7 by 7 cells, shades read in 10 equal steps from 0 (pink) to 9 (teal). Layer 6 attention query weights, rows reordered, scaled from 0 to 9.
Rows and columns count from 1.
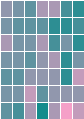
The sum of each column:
34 39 32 35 32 40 36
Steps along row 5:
same down same same up down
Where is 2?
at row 5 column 7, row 6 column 3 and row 7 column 7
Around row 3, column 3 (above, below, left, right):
6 6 5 3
